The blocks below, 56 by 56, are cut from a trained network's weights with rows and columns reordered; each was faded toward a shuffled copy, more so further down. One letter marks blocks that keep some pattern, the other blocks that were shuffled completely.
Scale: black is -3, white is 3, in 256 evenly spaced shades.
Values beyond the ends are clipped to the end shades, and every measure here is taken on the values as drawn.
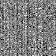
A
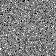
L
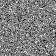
L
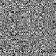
A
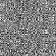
A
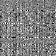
A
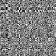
A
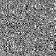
A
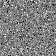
L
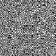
A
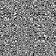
A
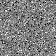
L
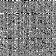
A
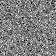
L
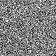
L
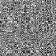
A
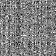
A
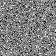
L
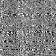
A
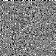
A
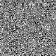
A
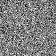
L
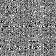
A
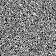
L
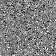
L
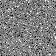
L
